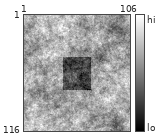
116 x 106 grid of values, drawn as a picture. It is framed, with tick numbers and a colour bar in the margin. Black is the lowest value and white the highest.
There is no overall slope. There are no regular stripes. In the centre lies a patch that is lower than the rest. The ninth with the lowest average is the centre.
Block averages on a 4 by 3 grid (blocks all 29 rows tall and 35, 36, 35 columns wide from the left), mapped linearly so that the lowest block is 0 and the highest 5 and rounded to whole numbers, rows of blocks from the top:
552 | 403 | 305 | 543
